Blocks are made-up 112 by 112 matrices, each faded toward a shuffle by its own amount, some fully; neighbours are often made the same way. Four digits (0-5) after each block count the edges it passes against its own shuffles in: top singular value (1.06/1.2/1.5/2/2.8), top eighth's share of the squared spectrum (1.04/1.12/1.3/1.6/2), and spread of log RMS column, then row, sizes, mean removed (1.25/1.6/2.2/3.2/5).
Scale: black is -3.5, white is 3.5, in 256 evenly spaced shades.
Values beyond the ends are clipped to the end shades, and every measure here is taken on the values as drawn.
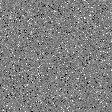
1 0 0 0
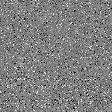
3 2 0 1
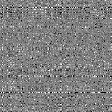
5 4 2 3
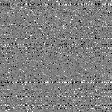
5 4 2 3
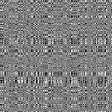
5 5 4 4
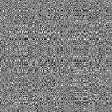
5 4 3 3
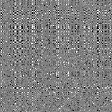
5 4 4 3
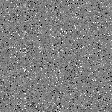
3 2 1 0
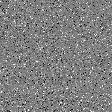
3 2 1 0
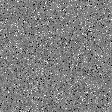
2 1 0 0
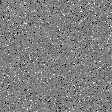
1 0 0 0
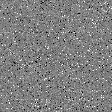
1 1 1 1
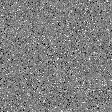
1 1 0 0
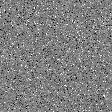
0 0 0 0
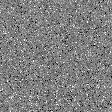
1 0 0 0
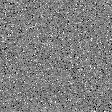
2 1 0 0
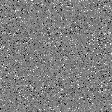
3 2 1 1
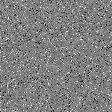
2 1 0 0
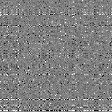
5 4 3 3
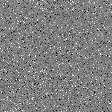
0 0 0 0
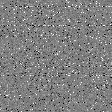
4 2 0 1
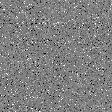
3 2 0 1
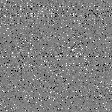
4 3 0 2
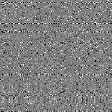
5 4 2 3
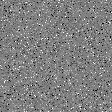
2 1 0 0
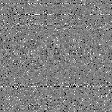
4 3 2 2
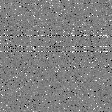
4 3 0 2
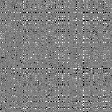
5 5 3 3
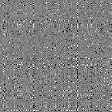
5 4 3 3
